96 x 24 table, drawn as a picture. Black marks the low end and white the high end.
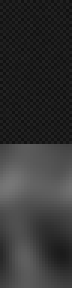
It is made of 2 by 1 panels. Panel 1,1: very low, checkered, faint in contrast. Panel 2,1: low, smooth.
